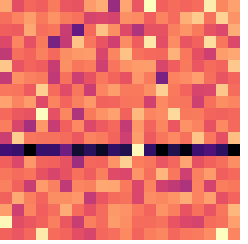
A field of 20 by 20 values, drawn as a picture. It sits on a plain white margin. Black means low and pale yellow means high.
Average level on the scale: 70%. Histogram: skewed, a long tail of low values. Calmest part: bottom middle. Odd lines: row 13.
